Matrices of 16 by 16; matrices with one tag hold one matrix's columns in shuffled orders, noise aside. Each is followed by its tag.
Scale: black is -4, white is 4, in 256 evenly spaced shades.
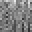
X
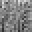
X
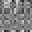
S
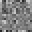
S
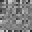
S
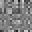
S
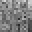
X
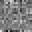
S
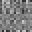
S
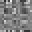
S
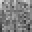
X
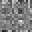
S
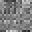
S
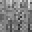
X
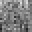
X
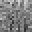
X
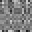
S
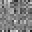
S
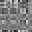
S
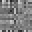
S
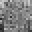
X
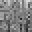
X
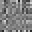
S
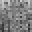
X
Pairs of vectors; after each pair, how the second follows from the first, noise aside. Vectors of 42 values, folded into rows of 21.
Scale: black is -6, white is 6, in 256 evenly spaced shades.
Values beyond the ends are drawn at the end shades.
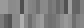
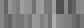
shuffled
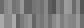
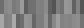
copied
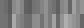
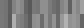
copied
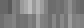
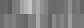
copied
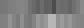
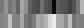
scaled up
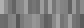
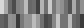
scaled up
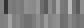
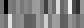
scaled up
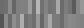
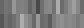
sign-scrambled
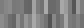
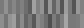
sign-scrambled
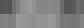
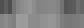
copied
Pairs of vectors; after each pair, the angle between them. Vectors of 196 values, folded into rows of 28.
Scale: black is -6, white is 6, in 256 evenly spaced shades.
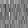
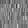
partly opposed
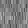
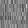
partly opposed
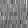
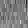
nearly opposite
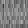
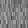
partly aligned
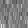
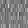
partly aligned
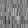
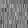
orthogonal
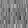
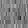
nearly parallel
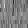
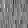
nearly parallel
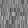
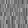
partly aligned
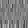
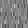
partly opposed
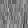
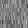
partly opposed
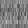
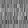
nearly opposite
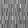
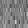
orthogonal
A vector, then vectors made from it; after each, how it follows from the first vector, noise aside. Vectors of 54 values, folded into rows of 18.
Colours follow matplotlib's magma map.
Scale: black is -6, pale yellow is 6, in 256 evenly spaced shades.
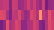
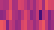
negated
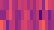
negated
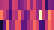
scaled up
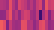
negated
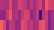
negated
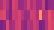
copied
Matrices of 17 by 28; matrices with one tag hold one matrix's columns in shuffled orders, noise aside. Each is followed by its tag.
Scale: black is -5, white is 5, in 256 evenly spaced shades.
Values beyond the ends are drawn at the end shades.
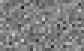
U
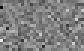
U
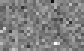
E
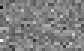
U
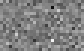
U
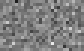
E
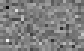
U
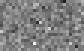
E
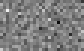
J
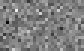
J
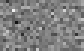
J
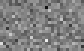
U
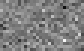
U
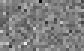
E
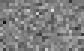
J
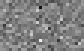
U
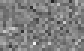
E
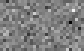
J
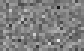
U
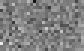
E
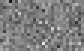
E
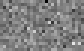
E
